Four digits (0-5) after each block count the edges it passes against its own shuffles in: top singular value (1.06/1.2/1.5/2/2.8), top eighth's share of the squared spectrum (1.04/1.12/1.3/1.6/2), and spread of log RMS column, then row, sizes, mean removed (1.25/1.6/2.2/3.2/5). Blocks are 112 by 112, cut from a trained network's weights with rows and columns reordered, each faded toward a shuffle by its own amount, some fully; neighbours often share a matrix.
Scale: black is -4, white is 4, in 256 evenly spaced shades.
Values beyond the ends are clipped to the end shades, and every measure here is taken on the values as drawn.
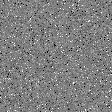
0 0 0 0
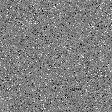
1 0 0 0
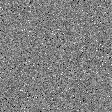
0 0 0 0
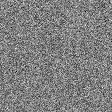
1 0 0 0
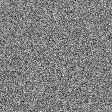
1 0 0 0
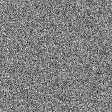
0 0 0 0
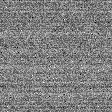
3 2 0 1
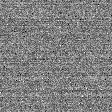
3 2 0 0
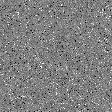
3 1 0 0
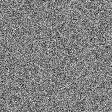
0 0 0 0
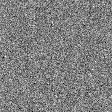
2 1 0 0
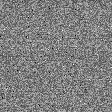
1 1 0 0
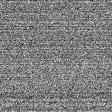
4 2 0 1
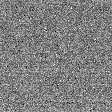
2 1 0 0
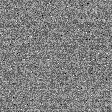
2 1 0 0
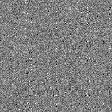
3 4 2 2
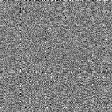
4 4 2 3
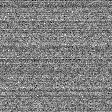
4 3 1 2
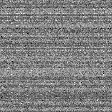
5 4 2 2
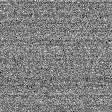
3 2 0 0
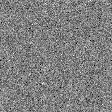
2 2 0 1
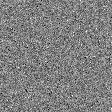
1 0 0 0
